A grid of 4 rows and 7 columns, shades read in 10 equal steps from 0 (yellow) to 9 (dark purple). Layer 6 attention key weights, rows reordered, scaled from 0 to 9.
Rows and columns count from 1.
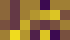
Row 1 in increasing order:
4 4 4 4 5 7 9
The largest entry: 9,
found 2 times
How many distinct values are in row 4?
7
